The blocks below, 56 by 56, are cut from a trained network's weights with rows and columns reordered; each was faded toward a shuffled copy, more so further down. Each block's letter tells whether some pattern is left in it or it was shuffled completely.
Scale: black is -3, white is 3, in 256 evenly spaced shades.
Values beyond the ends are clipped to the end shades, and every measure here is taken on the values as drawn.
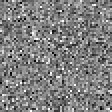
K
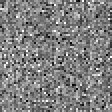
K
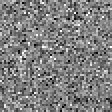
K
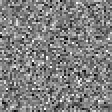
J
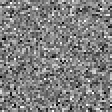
K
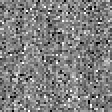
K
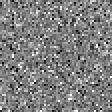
J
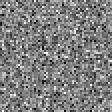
K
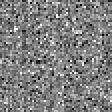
K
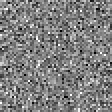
K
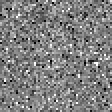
J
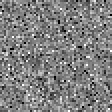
J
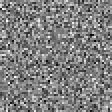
K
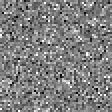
J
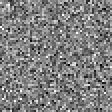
J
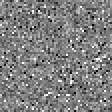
J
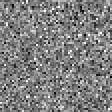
K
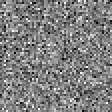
K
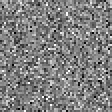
J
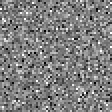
J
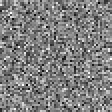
K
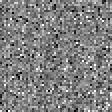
K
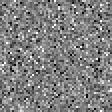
J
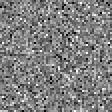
J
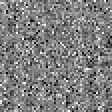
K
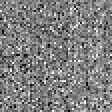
K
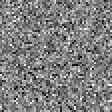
J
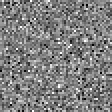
J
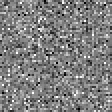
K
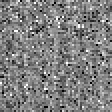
K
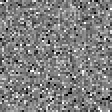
J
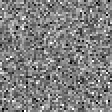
J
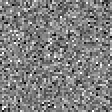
J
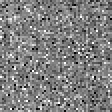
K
